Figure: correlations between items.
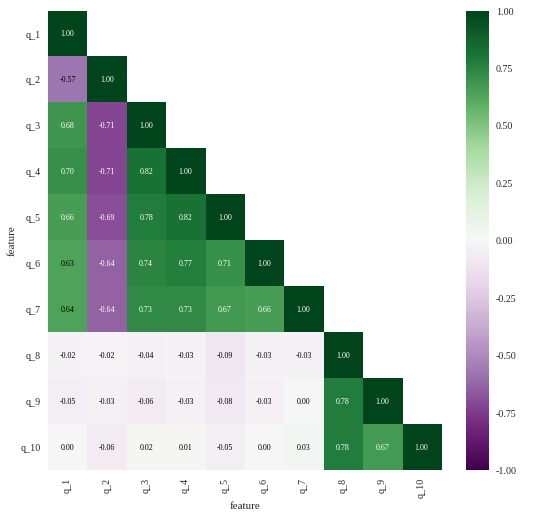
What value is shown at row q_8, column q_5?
-0.09
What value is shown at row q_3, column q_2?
-0.71
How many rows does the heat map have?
10
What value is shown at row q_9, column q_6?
-0.03
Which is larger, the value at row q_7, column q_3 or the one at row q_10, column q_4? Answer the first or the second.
the first
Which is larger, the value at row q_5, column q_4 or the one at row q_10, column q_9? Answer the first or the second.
the first
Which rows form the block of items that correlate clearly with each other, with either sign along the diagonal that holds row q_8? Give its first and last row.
q_8 to q_10
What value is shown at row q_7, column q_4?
0.73
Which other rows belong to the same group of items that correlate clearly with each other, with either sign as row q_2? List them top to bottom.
q_1, q_3, q_4, q_5, q_6, q_7
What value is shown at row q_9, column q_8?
0.78
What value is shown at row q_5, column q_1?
0.66
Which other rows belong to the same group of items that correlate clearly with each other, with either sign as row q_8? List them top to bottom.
q_9, q_10
